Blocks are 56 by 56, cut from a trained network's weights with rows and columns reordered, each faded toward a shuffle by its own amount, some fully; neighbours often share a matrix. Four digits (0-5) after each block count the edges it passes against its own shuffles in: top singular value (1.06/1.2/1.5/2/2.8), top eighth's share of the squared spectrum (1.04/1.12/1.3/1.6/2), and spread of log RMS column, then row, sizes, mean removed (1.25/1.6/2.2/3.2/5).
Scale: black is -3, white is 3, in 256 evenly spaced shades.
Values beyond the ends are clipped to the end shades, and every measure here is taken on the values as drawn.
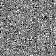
1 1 0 0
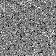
0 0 0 0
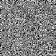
3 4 2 2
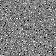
1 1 0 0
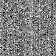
2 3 1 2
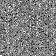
1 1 0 0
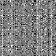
3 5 3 3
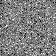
0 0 0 0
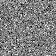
0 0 0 0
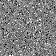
0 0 0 0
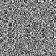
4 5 2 2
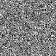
2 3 0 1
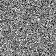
0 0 0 0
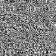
3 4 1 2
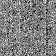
2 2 1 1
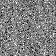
1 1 0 0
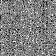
2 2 0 0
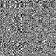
3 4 2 2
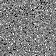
1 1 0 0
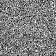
0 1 0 0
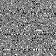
3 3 0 2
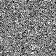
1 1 0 0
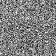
3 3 0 1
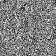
3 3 0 1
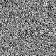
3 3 0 1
